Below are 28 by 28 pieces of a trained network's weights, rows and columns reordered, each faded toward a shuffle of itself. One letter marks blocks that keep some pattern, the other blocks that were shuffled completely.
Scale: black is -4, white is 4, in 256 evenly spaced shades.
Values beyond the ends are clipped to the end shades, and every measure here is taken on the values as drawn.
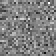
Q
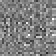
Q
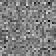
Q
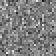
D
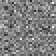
Q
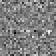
Q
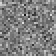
D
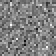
D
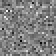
D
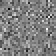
Q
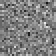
D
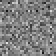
Q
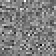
Q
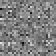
Q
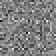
Q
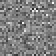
Q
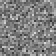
D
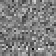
Q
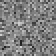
Q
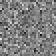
Q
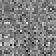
Q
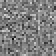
D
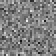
D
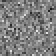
D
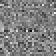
Q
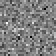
D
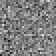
D
